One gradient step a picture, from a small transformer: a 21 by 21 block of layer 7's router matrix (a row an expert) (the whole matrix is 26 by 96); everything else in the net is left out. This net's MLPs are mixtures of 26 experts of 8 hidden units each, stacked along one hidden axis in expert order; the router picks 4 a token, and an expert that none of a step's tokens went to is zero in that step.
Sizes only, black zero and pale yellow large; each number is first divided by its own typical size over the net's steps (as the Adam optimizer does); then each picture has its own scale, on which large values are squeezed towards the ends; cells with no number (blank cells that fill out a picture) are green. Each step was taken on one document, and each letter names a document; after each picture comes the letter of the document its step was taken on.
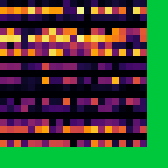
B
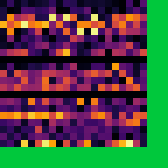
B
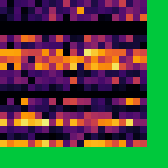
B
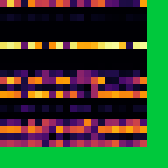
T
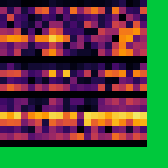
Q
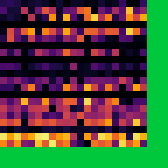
B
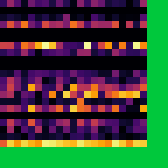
T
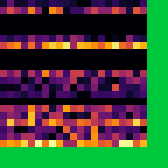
T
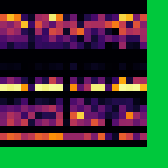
Q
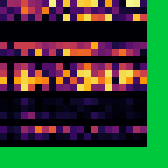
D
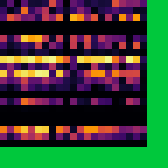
D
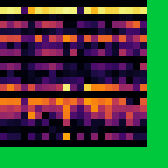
Q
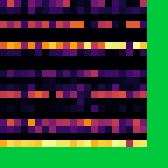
T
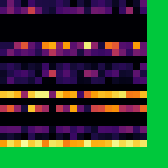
T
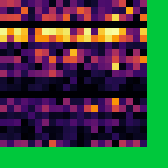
B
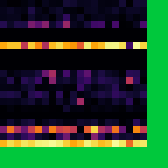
T
